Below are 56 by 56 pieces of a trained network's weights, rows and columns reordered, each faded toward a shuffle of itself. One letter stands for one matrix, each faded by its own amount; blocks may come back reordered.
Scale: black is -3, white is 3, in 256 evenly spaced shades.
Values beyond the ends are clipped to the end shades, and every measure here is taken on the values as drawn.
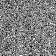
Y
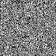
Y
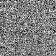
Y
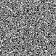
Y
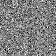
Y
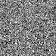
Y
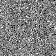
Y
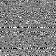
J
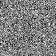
Y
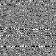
J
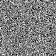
Y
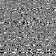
J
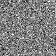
Y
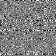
J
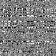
J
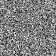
Y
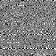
J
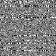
J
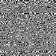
J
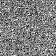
Y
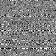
J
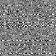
J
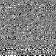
J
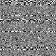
J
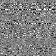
J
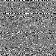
J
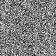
Y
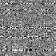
J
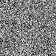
Y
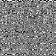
J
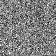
Y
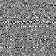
J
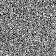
Y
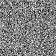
Y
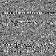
J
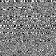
J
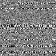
J
